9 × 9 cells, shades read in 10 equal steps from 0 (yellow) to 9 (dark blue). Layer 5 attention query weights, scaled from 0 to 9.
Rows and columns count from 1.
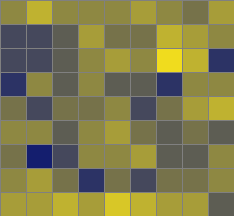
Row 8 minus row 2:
-3 -4 -1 5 0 2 3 2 0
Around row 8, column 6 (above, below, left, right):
3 2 5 5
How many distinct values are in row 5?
5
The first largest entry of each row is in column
8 1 9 1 2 3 2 4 9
